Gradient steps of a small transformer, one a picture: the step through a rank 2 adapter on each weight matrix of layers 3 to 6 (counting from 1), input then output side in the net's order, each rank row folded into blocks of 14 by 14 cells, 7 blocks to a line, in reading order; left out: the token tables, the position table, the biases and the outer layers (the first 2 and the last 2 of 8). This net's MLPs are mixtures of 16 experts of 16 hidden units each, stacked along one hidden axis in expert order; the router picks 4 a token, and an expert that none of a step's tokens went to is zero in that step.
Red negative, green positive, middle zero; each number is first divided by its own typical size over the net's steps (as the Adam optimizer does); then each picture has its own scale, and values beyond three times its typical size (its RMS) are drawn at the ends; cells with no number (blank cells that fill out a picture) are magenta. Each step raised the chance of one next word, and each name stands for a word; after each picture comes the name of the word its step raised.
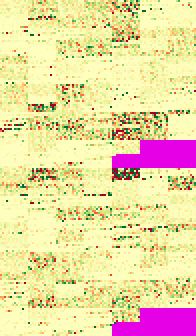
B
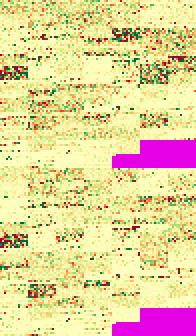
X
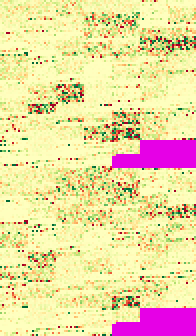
B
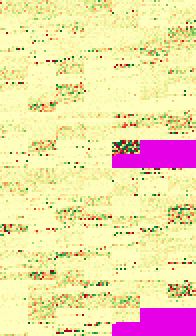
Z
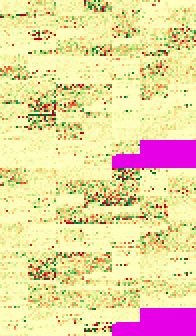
Z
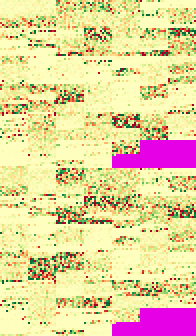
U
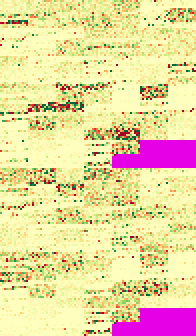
B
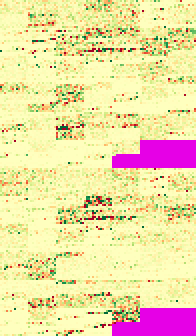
Z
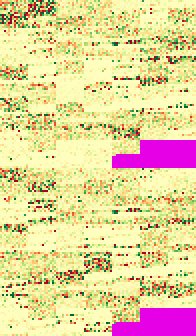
X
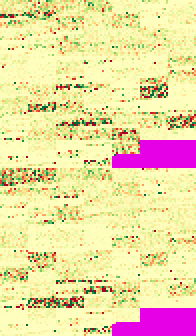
B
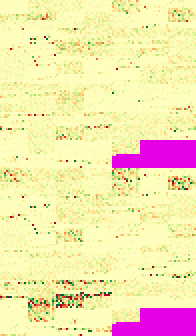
U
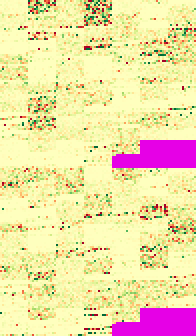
Z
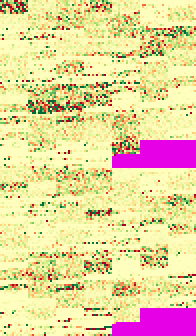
X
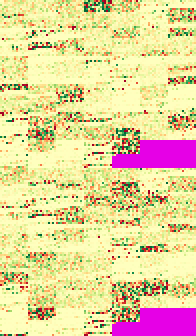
X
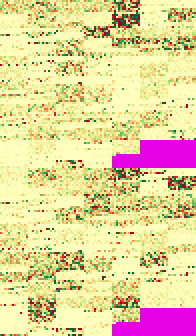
X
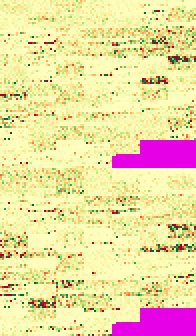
U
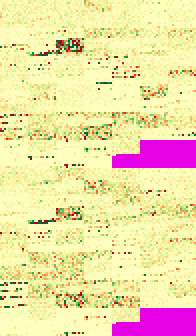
U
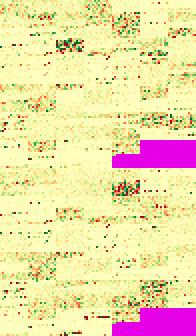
Z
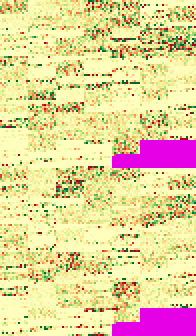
X
